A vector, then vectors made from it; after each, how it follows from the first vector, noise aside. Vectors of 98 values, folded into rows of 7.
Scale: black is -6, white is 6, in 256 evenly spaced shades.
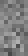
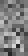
scaled up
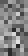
scaled up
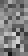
scaled up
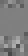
partly zeroed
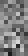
scaled up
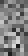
scaled up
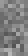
negated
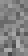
sign-scrambled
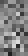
scaled up
